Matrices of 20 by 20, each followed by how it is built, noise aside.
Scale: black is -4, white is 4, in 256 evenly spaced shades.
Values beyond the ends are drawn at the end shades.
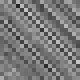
Toeplitz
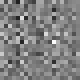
low rank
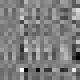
low rank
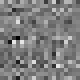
low rank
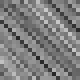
Toeplitz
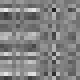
low rank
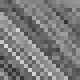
Toeplitz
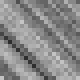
Toeplitz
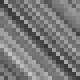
Toeplitz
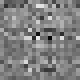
low rank
